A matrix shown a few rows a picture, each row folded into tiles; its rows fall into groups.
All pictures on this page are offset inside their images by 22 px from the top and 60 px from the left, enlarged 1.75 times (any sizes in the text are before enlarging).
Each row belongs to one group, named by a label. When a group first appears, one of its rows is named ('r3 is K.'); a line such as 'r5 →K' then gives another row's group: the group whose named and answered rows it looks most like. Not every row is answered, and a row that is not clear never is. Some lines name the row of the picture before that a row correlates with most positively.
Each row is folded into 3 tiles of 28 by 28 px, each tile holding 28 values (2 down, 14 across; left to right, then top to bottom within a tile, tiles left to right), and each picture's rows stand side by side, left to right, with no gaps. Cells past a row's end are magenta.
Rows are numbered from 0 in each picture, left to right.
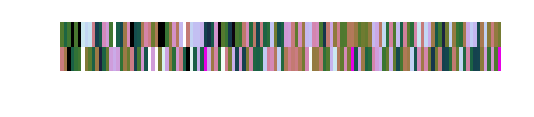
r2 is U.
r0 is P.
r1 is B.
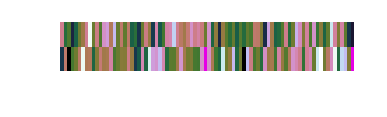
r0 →P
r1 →B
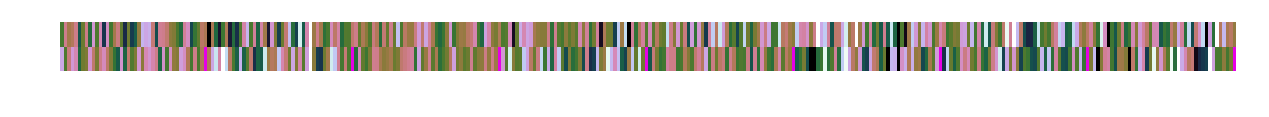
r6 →U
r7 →P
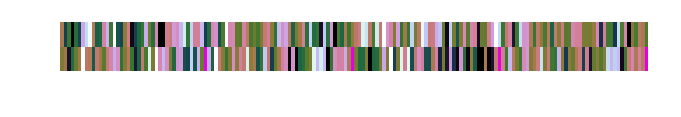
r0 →P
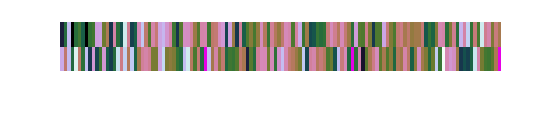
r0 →B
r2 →P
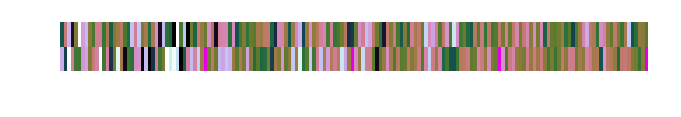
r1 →B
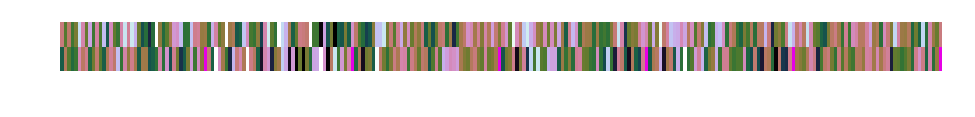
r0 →U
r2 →P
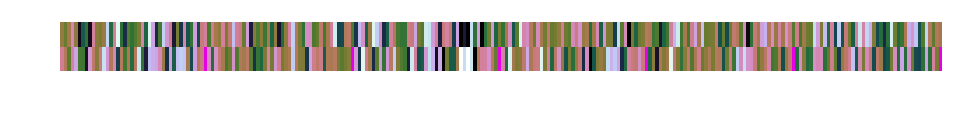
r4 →P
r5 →U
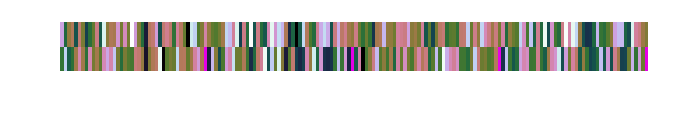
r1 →U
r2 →P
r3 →U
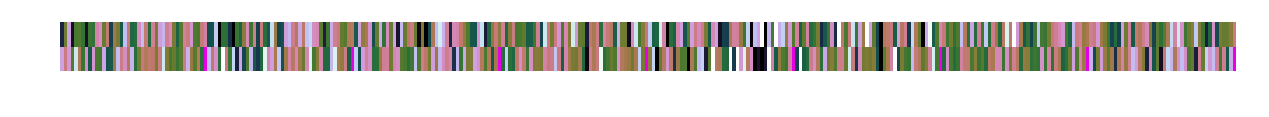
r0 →B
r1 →B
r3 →U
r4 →P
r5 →U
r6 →U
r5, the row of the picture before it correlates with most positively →0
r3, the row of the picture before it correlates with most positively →0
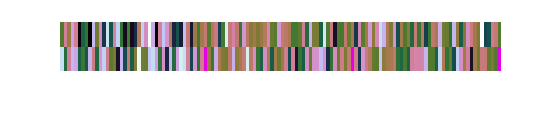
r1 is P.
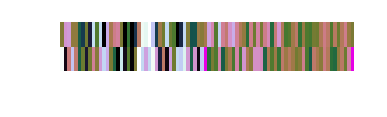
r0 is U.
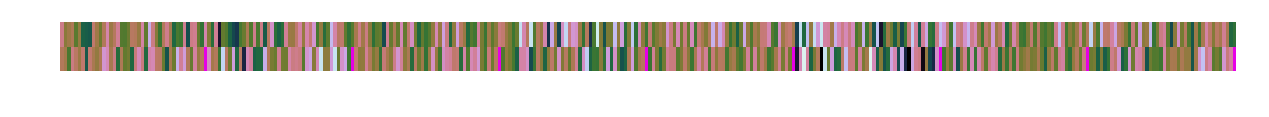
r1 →B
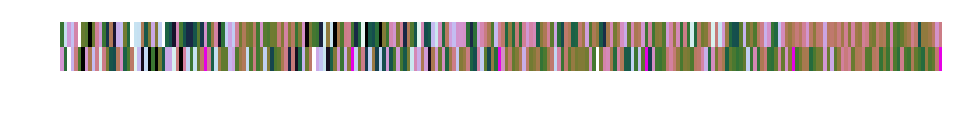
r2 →B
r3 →P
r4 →U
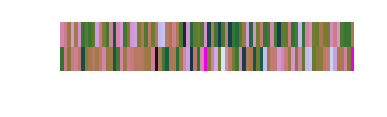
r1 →B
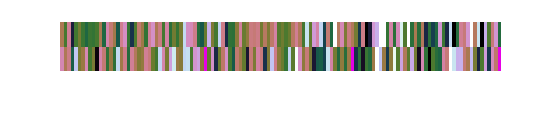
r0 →B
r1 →P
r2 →P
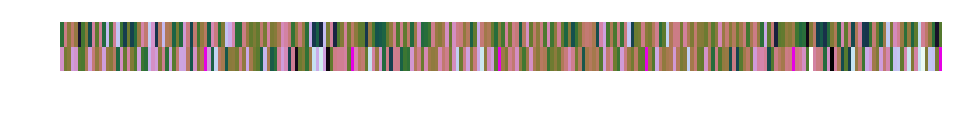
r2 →B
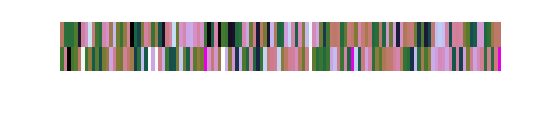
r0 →P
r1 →B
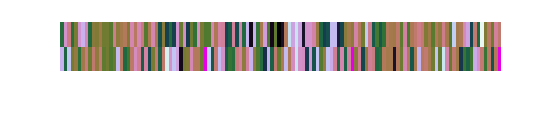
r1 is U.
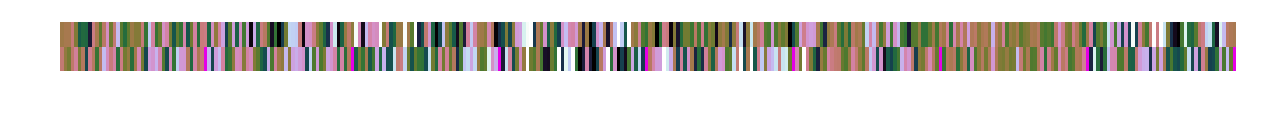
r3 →U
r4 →B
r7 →U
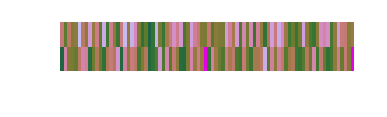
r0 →U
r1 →U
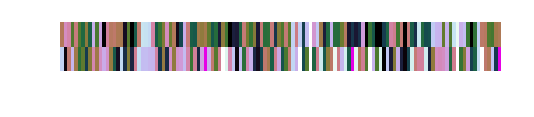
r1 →B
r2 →B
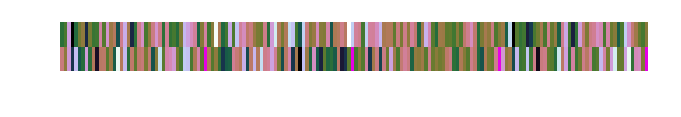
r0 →B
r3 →B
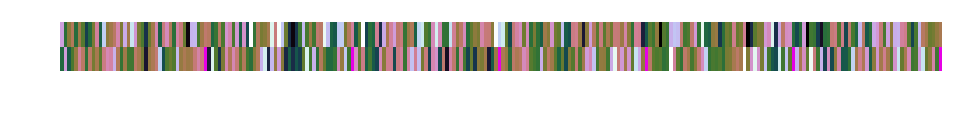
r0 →U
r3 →B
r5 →B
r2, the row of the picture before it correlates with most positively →1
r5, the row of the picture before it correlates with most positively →3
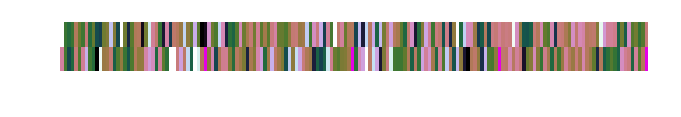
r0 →B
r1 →P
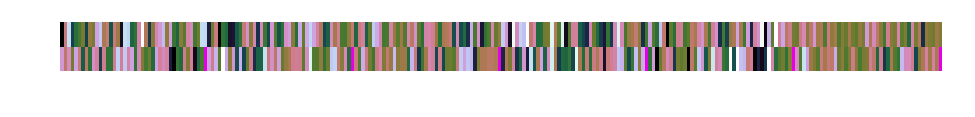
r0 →B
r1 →B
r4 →P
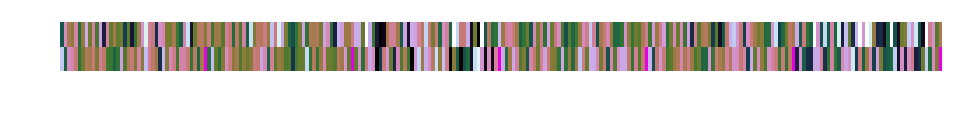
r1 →U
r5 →U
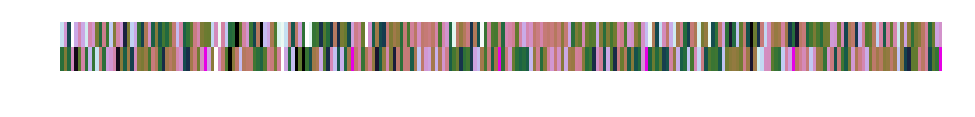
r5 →B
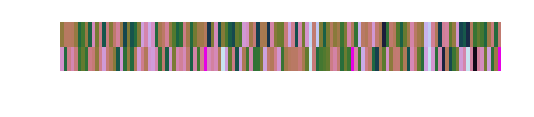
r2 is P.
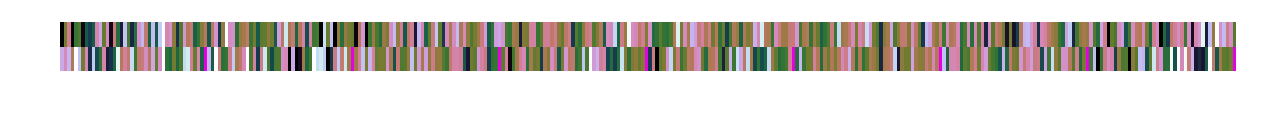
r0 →B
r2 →B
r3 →P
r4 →P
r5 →U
